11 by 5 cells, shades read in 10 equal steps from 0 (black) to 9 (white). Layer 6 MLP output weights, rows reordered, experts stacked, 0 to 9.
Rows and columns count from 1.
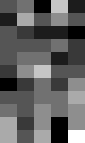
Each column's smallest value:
0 2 0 0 0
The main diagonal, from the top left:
3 6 1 4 2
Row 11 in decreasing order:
9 6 6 3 0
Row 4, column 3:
3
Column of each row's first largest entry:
4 2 1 4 2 3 5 5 3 1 5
